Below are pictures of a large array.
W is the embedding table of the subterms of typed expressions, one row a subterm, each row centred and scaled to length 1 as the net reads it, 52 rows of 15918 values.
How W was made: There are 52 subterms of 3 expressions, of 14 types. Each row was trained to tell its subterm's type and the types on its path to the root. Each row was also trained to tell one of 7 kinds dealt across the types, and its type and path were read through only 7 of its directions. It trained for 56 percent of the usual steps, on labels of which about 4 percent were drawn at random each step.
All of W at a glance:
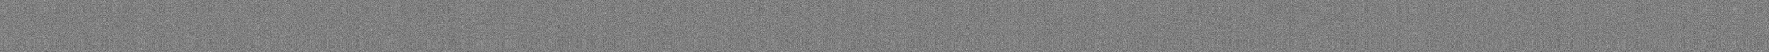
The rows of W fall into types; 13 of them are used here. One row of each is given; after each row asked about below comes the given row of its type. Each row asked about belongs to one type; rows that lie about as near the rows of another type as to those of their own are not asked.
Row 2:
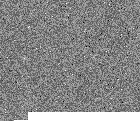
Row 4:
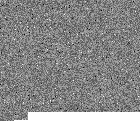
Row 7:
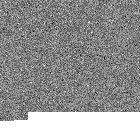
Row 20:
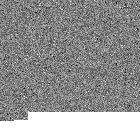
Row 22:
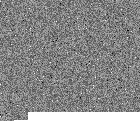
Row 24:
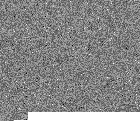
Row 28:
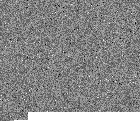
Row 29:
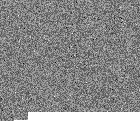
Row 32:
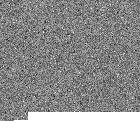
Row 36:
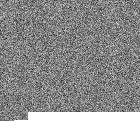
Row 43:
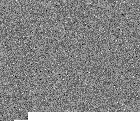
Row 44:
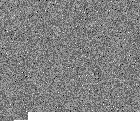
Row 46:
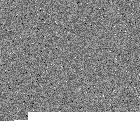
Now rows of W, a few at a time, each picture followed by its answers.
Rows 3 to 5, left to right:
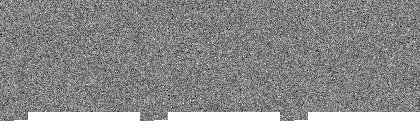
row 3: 29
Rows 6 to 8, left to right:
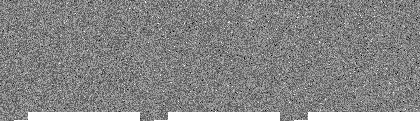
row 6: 2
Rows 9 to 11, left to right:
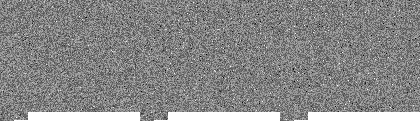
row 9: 20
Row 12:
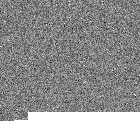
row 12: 20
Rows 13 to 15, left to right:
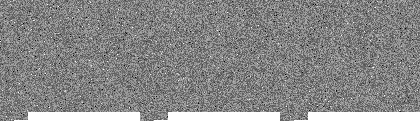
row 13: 36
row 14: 24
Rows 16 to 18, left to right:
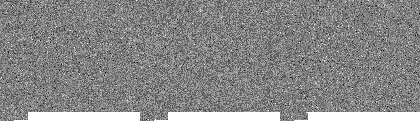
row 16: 2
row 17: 4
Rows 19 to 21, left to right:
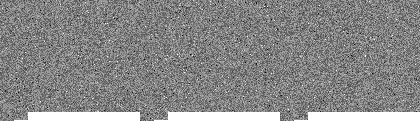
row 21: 20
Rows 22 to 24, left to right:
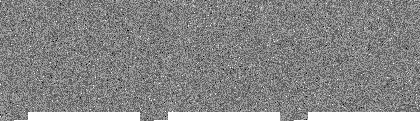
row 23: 2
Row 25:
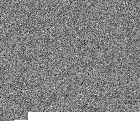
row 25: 28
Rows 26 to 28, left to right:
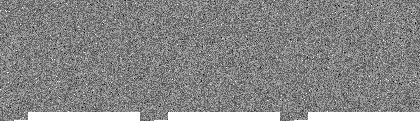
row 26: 4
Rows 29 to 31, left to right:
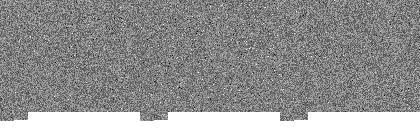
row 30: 24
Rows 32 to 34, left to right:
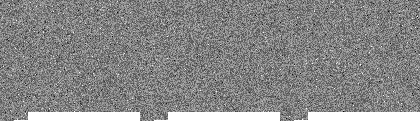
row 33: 20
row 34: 36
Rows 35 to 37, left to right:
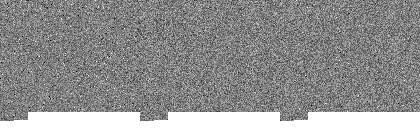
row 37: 44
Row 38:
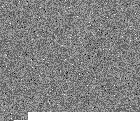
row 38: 24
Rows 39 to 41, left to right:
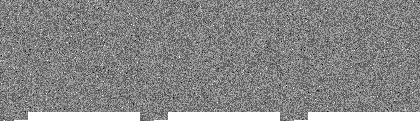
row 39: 29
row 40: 28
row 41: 28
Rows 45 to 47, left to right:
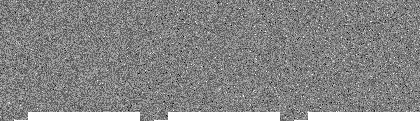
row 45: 4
